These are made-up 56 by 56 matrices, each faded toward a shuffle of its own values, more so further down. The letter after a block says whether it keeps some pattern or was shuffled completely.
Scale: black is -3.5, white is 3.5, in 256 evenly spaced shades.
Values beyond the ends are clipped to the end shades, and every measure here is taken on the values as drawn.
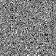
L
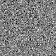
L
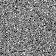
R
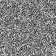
R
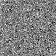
L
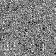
L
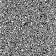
R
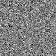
L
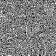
L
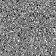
L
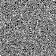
R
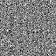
L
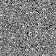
L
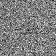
R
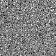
L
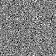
L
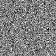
L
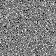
R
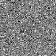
L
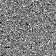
R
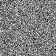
R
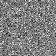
L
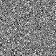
L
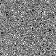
L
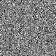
R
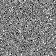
R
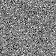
R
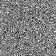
L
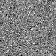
L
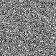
L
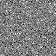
L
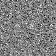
L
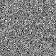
L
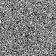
R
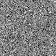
L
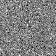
L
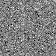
R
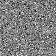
R
